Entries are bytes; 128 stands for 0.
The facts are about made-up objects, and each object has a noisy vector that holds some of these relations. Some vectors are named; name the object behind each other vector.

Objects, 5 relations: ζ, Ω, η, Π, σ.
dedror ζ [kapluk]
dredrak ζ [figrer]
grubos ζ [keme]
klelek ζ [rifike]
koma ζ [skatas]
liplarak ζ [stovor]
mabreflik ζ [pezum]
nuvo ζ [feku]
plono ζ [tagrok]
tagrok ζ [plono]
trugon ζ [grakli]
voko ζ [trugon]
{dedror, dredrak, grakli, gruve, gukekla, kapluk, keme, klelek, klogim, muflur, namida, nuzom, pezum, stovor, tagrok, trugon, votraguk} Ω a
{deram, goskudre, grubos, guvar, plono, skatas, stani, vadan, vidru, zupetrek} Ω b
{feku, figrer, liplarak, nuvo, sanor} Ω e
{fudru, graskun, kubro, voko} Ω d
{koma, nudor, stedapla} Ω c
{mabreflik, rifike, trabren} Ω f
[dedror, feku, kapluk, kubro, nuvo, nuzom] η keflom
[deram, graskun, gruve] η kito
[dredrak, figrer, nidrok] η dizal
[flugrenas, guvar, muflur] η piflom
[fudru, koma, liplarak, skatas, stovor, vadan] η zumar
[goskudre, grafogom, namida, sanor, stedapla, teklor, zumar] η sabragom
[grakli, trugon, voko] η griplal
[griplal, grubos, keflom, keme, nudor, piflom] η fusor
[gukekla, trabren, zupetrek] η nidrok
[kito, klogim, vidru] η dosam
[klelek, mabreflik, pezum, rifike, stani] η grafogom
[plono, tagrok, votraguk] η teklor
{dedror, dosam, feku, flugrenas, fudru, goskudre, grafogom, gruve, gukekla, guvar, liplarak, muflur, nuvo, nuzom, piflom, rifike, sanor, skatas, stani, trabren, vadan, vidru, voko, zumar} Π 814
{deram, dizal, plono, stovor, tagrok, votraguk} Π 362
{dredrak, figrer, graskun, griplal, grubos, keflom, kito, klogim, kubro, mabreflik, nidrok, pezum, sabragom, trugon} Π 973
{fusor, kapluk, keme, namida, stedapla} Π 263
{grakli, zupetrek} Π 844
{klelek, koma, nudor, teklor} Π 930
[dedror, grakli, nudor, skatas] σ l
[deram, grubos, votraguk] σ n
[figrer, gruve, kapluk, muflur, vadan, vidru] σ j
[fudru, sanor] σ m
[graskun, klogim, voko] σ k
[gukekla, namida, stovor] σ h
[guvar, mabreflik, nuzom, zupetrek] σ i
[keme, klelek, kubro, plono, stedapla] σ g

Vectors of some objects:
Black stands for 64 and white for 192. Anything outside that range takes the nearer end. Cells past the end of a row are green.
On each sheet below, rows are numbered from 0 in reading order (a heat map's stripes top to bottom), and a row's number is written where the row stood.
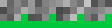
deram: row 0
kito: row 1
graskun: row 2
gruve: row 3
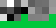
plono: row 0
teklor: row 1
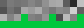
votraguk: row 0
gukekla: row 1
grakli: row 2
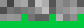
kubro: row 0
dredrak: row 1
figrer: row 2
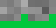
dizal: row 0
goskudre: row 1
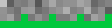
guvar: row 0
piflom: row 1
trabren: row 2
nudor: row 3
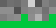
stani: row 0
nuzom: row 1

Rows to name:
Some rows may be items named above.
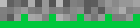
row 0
gruve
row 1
kapluk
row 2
muflur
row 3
stedapla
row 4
trabren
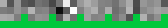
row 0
kapluk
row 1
skatas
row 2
voko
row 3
zupetrek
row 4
nuvo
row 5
figrer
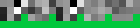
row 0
trugon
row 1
grubos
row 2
trugon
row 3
figrer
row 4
keme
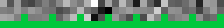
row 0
kapluk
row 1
stovor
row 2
klogim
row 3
tagrok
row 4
mabreflik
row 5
grakli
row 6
namida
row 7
klelek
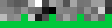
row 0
vadan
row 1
tagrok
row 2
feku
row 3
dedror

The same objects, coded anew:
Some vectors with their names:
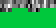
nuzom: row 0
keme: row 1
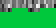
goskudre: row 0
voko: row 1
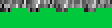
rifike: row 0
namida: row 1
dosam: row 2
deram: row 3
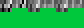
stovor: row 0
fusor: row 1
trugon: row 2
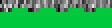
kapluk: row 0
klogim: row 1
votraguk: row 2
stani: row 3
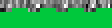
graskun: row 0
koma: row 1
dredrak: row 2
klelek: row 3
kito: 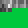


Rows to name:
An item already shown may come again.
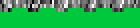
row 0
plono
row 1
feku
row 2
dedror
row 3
mabreflik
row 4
gukekla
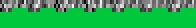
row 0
figrer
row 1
mabreflik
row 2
grakli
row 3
keme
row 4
muflur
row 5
trabren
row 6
muflur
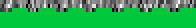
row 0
mabreflik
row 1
skatas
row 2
stedapla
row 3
tagrok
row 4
zupetrek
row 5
kapluk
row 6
namida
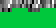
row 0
namida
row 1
nuvo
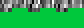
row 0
vadan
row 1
nuvo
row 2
kubro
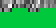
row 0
grubos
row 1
nudor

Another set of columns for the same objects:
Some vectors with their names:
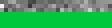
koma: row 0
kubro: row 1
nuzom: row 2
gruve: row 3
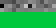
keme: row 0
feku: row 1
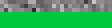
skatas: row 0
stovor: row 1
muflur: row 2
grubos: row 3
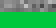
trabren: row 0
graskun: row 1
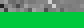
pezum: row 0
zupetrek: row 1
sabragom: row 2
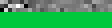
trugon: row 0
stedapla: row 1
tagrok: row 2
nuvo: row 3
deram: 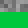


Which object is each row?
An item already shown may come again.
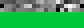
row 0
keme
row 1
mabreflik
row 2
grakli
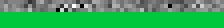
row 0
nudor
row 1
klelek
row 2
voko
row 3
dedror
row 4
vadan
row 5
plono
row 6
keme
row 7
figrer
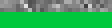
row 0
gukekla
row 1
plono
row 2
dredrak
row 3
kapluk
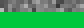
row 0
plono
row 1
votraguk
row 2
kubro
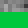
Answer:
nudor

